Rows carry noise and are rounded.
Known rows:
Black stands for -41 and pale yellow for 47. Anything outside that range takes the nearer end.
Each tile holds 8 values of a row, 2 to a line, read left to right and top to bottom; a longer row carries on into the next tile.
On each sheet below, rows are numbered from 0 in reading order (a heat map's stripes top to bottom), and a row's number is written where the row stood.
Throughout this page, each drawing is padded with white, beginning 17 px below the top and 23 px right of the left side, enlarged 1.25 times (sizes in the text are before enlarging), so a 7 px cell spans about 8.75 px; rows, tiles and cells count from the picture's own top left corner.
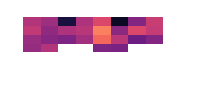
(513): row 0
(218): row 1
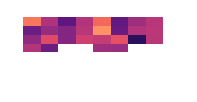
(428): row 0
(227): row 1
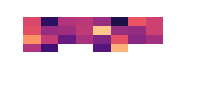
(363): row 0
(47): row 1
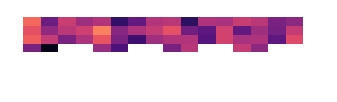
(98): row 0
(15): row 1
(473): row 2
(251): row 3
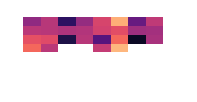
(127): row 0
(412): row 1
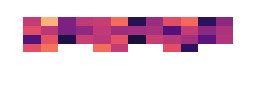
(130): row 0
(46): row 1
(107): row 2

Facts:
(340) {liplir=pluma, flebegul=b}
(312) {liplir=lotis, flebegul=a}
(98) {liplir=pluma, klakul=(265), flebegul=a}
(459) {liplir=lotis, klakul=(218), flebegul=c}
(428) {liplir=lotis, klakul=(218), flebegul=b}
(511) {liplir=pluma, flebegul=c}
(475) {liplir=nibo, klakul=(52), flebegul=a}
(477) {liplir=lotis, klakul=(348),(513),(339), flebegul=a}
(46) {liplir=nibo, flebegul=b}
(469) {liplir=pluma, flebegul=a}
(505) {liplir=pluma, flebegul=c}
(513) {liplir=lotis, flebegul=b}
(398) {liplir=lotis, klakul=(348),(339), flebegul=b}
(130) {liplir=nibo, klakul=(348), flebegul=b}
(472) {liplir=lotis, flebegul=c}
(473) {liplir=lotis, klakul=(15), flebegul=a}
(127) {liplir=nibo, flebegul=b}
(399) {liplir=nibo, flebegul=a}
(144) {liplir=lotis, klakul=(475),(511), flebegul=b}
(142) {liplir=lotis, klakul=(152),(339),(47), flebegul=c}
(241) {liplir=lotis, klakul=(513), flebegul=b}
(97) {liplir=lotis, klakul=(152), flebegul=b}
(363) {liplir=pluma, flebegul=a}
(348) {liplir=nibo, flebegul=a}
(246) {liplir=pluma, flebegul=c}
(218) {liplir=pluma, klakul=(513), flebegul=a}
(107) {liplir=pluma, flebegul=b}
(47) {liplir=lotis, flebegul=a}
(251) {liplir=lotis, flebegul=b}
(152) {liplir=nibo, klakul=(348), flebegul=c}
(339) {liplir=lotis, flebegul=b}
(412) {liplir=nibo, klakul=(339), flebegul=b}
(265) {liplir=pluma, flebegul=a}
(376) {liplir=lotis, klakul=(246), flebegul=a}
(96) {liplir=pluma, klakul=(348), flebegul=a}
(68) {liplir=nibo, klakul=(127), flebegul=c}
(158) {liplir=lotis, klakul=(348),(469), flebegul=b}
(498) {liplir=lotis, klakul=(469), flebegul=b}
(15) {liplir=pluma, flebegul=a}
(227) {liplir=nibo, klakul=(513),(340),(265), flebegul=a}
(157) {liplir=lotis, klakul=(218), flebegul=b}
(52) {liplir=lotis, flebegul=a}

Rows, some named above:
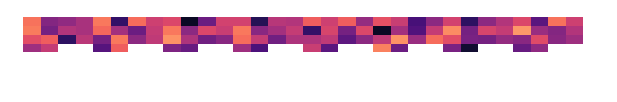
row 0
(227)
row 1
(477)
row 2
(218)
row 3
(363)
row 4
(505)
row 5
(144)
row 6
(265)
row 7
(96)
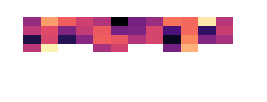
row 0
(152)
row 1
(52)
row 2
(142)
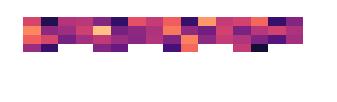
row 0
(363)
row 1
(469)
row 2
(477)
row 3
(340)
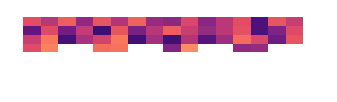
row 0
(68)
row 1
(68)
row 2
(339)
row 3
(376)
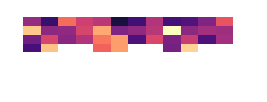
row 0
(47)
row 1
(475)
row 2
(348)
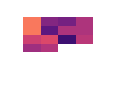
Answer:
(227)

